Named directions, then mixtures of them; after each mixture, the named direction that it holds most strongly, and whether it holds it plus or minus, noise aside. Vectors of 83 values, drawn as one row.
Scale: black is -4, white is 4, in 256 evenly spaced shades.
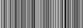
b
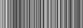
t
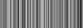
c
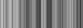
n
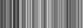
n, minus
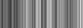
n, minus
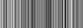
b, plus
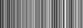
b, minus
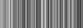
c, plus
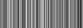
c, plus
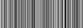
b, plus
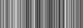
n, plus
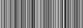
b, plus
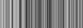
n, plus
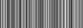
b, minus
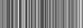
c, minus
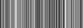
b, minus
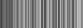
t, minus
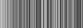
t, plus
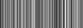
b, minus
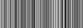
b, plus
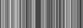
n, plus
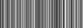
b, minus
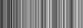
n, minus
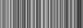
c, plus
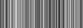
t, minus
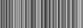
t, minus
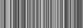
c, plus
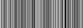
b, plus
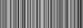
c, plus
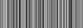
t, plus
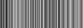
t, minus
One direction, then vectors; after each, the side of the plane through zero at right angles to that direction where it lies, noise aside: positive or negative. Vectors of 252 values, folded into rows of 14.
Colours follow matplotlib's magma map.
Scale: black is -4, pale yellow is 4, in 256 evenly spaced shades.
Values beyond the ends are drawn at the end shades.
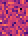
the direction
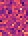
negative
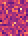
negative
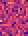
positive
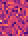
positive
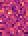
positive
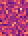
negative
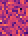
positive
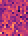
negative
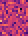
positive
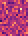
negative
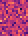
positive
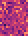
negative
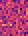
positive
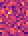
positive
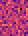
positive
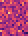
positive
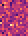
negative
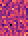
negative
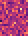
negative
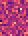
negative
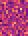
negative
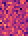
positive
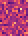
negative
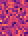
positive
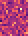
negative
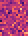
negative
